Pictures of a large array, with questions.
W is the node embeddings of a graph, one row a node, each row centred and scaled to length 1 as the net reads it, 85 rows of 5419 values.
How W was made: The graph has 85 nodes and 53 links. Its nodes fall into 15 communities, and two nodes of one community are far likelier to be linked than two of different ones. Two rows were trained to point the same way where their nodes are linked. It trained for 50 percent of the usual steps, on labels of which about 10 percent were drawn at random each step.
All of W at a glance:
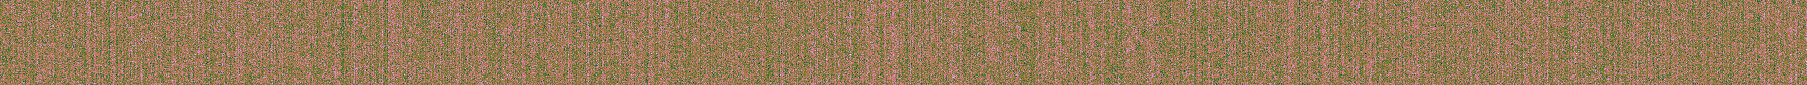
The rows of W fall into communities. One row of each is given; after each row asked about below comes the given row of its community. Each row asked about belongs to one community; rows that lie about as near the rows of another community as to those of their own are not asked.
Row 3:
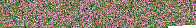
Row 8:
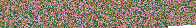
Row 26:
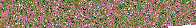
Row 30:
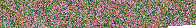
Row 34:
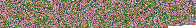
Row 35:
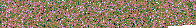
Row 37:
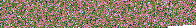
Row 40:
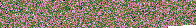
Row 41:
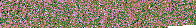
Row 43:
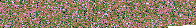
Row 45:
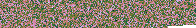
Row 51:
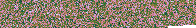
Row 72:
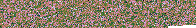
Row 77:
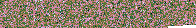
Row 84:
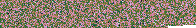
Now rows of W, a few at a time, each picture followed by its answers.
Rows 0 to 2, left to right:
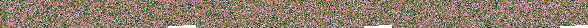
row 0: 35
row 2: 51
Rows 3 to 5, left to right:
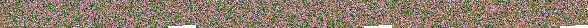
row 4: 84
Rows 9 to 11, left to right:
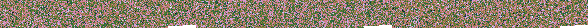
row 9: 30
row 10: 43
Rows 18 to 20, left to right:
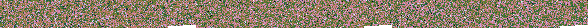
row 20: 35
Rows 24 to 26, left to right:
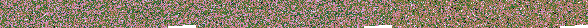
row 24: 77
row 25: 40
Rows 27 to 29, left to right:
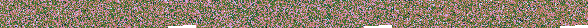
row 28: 45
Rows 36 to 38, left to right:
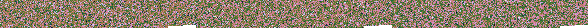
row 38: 3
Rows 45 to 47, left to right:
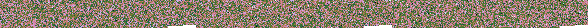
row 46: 30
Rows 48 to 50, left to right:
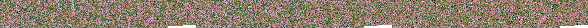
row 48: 84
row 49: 8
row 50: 84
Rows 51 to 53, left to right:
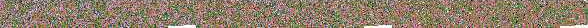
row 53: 34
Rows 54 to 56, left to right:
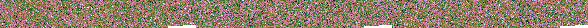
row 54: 34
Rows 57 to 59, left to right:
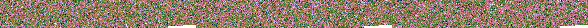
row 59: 37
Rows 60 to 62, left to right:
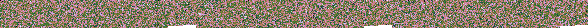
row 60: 8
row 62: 40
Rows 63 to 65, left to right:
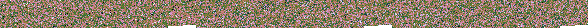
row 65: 72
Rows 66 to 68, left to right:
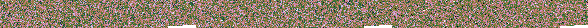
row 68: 26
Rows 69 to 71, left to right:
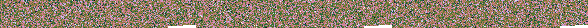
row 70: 34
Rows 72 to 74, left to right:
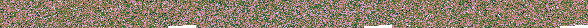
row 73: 26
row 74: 41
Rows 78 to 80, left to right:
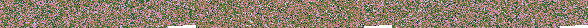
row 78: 45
